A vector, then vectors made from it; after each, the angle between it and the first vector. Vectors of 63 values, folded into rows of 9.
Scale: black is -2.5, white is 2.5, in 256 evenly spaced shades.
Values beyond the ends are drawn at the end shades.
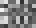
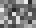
partly aligned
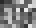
orthogonal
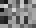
nearly opposite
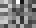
nearly parallel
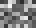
orthogonal
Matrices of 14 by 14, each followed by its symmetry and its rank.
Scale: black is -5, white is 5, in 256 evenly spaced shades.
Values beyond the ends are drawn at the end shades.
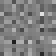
antisymmetric, rank two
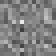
neither, rank three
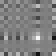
symmetric, rank one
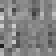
neither, rank three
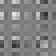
symmetric, rank one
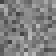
neither, full rank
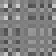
symmetric, rank one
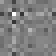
symmetric, rank two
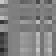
neither, rank one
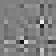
antisymmetric, rank two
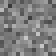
neither, full rank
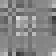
symmetric, rank two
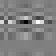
neither, rank one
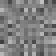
antisymmetric, rank two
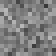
neither, full rank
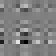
neither, rank one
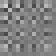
symmetric, rank two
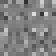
neither, rank three
